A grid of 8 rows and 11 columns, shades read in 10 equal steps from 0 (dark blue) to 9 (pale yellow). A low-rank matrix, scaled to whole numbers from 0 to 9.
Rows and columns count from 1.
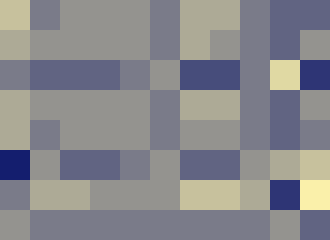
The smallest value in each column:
0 3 3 3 4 4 2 2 4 1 1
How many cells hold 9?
1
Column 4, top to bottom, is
5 5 3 5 5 3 5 4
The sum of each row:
52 53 39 54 50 44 61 45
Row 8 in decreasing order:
5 5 4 4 4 4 4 4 4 4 3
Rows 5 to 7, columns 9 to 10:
4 3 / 5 6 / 6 1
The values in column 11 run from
1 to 9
